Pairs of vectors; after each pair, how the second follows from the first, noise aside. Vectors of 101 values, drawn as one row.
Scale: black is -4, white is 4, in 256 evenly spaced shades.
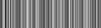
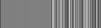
partly zeroed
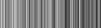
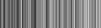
reversed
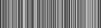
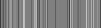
partly zeroed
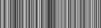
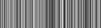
reversed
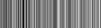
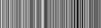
reversed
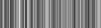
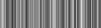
reversed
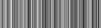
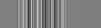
partly zeroed
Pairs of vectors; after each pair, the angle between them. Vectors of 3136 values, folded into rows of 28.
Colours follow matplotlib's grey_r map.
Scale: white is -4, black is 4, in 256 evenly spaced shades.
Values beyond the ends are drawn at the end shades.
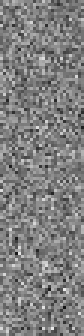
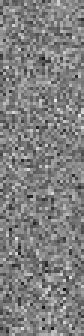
nearly opposite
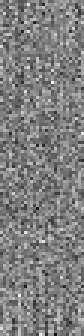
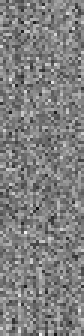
nearly parallel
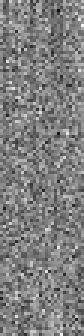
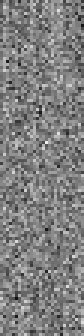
nearly opposite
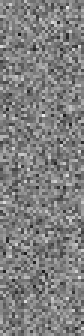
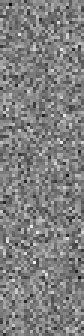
nearly opposite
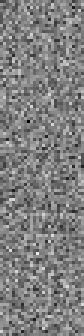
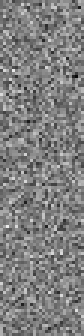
partly aligned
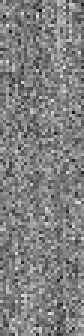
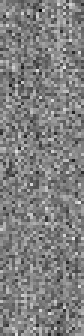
nearly parallel
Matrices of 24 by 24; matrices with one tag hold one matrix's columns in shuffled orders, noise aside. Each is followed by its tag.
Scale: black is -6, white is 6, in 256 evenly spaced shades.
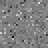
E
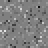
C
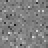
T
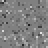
T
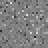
E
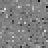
C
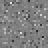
E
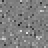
T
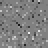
T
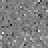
T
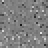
T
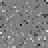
T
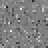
C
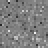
T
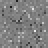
C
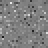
E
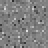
C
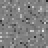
C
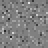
E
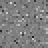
E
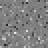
T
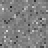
C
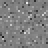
E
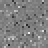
T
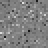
E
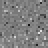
T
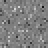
C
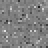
C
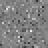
C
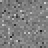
E
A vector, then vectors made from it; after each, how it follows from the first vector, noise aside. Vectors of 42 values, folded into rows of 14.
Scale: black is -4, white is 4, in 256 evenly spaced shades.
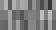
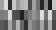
scaled up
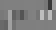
partly zeroed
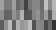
wrapped around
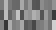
wrapped around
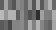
wrapped around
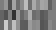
wrapped around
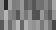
wrapped around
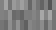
shrunk
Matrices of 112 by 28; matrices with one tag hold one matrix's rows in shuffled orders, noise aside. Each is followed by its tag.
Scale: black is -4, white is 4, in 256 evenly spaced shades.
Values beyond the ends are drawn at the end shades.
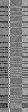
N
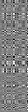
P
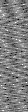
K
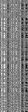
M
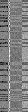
N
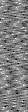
K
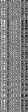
M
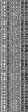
M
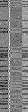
N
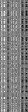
M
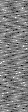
K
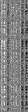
M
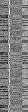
N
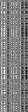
M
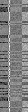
N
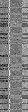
N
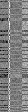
N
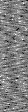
K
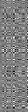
P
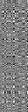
P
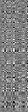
P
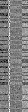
N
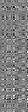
P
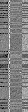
N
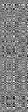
P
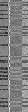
N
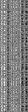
M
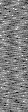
K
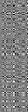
P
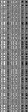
M
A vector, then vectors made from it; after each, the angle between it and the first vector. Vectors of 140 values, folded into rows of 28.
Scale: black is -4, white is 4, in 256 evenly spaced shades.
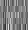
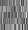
orthogonal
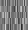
partly opposed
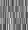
nearly parallel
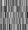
partly aligned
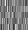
partly aligned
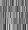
nearly parallel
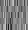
nearly opposite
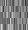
partly aligned
